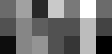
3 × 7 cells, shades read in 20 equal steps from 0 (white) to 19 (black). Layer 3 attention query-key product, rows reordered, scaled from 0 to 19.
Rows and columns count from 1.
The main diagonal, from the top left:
11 9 8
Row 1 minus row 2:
-2 -2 4 -9 -3 -5 -3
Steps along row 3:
down down up up down up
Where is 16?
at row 1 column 3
